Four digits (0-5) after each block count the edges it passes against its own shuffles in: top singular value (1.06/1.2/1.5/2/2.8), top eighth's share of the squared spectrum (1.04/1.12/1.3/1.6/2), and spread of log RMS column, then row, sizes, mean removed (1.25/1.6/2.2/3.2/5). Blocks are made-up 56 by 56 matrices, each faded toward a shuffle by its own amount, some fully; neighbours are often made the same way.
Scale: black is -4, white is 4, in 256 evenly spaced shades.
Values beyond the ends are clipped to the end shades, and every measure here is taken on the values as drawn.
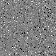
1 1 1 0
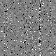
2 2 2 0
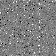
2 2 1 0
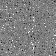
1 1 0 0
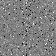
1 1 1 0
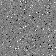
0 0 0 0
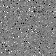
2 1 0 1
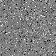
2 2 0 0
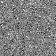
0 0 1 0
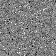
0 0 0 0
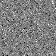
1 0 0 0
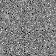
0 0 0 0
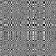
5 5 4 3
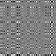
5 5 4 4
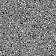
2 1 0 0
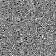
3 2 0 0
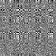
4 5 3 3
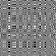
5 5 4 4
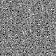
3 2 1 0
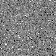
3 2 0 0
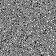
0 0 0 0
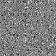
3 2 1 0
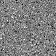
2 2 0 0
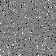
1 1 1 0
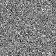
3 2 0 1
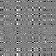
5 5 3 3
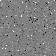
1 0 0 0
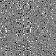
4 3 2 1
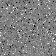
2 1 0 0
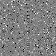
2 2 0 0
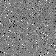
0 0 0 0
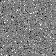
2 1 0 0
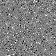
1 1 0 0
